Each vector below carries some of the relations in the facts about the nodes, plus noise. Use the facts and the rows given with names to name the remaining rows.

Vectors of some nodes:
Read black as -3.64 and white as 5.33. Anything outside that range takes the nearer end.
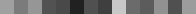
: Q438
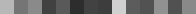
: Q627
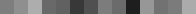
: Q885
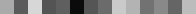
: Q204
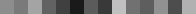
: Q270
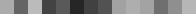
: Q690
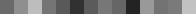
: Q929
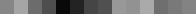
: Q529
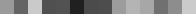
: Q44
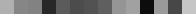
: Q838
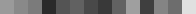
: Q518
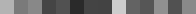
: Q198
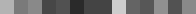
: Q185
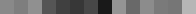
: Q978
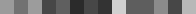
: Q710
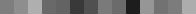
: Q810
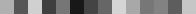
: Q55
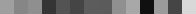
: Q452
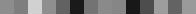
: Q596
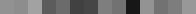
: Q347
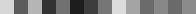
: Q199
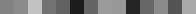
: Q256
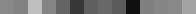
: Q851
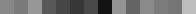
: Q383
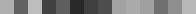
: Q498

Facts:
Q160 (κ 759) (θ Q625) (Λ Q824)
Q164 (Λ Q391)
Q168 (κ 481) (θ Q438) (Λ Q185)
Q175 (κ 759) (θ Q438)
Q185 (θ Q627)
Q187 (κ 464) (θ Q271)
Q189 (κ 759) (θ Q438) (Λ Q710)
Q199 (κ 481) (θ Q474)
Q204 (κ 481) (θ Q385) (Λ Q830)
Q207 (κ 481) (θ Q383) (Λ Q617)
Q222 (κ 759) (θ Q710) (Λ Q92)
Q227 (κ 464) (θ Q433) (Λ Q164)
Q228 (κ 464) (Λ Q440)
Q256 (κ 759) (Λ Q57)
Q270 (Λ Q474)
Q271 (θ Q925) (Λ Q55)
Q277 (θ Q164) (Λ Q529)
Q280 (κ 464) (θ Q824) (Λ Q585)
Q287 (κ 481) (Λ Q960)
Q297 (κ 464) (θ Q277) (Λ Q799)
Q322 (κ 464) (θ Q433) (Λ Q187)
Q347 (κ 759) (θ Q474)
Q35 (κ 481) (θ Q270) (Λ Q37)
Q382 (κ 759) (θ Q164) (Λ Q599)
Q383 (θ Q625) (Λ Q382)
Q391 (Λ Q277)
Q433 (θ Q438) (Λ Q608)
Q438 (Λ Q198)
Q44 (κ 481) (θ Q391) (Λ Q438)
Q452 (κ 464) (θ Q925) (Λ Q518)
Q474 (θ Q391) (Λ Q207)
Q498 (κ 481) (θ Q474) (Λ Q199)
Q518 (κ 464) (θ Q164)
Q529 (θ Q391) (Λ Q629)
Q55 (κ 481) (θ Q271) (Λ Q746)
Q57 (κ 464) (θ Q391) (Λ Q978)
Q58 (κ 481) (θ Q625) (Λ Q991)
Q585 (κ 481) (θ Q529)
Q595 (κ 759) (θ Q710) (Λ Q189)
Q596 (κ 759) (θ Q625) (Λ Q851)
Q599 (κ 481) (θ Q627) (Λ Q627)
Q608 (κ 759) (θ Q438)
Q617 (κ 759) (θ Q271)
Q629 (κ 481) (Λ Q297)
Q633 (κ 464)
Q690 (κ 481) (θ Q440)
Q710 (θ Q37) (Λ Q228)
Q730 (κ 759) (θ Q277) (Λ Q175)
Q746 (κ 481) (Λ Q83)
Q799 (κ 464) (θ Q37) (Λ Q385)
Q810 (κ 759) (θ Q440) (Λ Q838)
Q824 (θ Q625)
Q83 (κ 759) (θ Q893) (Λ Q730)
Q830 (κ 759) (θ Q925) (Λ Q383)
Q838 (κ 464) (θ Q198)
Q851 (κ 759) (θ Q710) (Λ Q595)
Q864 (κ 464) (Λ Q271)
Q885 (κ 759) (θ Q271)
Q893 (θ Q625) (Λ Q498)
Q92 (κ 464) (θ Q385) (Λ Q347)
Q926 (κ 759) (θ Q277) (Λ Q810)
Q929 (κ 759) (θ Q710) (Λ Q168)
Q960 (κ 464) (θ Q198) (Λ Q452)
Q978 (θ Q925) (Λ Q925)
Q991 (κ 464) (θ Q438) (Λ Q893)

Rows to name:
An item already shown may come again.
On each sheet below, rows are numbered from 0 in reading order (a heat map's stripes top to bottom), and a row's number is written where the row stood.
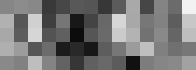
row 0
Q633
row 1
Q55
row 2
Q204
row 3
Q385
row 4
Q851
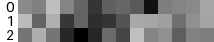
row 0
Q851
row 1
Q585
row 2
Q164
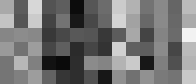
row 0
Q204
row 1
Q746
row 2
Q633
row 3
Q710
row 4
Q227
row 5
Q433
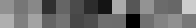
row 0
Q440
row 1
Q175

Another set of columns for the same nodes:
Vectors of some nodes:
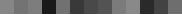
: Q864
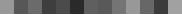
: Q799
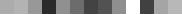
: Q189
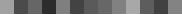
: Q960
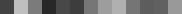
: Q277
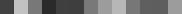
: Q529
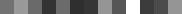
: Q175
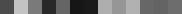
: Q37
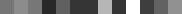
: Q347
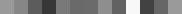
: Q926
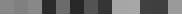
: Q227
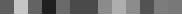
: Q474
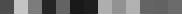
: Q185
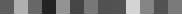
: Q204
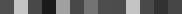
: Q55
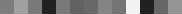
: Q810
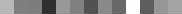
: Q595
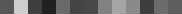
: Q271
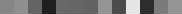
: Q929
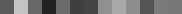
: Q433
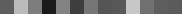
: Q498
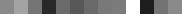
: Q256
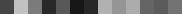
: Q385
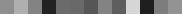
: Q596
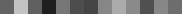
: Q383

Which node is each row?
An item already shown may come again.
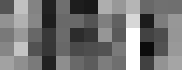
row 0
Q440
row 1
Q596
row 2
Q175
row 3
Q730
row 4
Q851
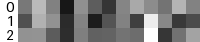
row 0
Q710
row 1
Q585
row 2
Q382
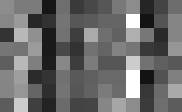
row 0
Q864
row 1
Q83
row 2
Q629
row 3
Q297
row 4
Q498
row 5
Q83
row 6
Q160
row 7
Q271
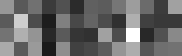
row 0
Q799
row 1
Q746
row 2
Q608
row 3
Q228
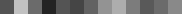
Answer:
Q164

